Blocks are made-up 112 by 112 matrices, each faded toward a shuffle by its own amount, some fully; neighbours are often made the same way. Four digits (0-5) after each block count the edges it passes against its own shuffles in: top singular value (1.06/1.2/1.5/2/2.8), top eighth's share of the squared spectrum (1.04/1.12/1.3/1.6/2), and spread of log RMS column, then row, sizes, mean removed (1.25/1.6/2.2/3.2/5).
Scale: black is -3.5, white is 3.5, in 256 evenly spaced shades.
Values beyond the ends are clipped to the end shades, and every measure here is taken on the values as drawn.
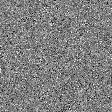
0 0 0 0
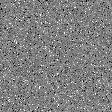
1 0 0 0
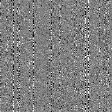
3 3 4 0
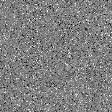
0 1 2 0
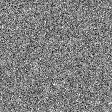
2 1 0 0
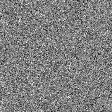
0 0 0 0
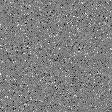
1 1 0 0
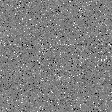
2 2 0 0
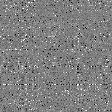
4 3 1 2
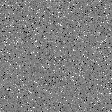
2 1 0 0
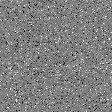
2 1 0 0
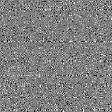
4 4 2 3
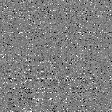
4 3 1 2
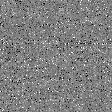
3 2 0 1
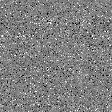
3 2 0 2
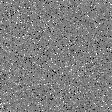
0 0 0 0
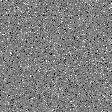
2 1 0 0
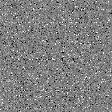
3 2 0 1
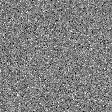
0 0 0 0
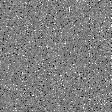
1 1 1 0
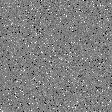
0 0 0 0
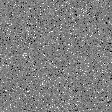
0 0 0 0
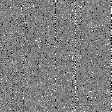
3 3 3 0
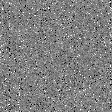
2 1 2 0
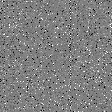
3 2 1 0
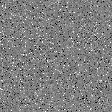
3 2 1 0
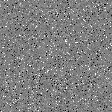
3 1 1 0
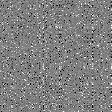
4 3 2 1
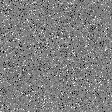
2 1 0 0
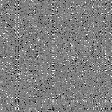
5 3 2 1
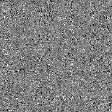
1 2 3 2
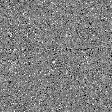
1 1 1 1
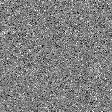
2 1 0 0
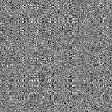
5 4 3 3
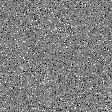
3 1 0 0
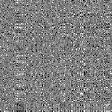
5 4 3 3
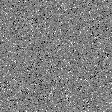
2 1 0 0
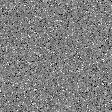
1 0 0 0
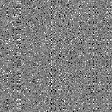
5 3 3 2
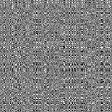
5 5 4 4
